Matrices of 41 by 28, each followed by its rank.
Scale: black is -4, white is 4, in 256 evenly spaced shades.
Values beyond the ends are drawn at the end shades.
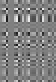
one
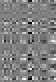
two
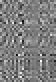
three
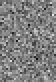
full rank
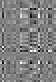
two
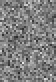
full rank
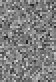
full rank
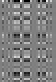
one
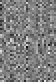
five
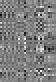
three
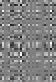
two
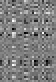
three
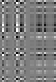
one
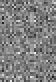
five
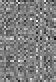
five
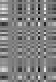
one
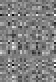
three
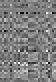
three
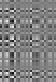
one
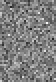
full rank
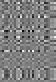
two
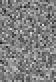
full rank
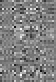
five
